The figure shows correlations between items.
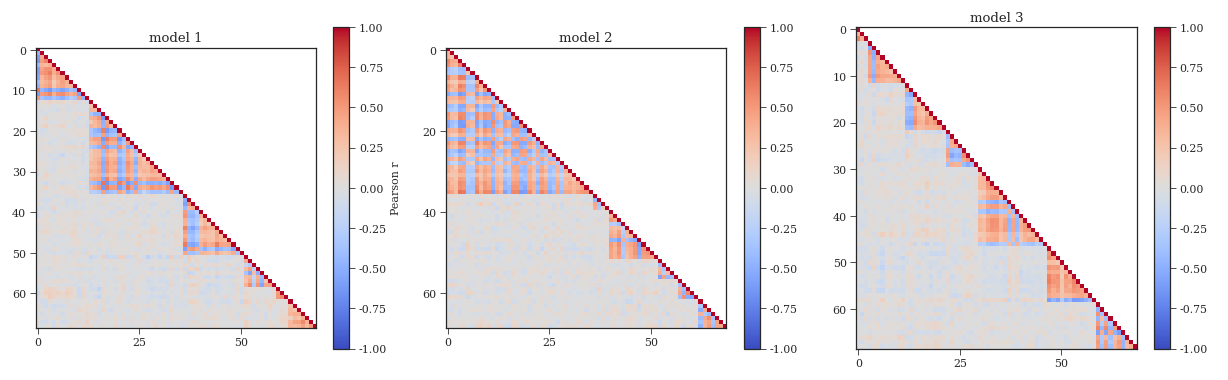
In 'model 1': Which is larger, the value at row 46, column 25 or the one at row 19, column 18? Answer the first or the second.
the second
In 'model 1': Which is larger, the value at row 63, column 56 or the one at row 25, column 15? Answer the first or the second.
the second
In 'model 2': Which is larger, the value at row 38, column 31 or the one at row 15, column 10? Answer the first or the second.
the first
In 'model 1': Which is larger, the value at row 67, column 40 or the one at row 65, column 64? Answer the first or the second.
the second
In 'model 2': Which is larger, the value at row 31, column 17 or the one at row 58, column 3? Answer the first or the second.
the first
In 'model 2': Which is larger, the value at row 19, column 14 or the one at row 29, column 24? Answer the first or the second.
the first
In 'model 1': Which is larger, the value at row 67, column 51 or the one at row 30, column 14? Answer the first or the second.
the second
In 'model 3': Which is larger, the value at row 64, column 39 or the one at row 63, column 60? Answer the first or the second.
the first
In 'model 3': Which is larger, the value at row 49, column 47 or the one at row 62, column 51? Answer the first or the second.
the first
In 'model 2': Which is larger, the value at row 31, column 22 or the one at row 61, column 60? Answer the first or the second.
the first
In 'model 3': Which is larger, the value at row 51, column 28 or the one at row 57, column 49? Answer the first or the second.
the second
